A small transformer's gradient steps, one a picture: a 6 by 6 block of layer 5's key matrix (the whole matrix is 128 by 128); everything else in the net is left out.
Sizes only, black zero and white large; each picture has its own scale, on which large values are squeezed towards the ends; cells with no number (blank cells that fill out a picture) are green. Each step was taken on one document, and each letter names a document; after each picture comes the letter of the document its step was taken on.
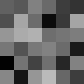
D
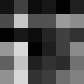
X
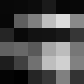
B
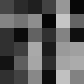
X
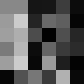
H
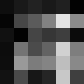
H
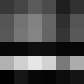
D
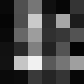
D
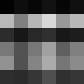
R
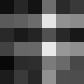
B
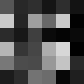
B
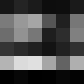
D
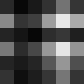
B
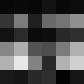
H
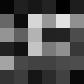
B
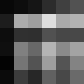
R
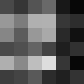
D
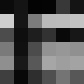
R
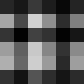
H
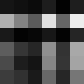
R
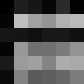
X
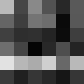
D
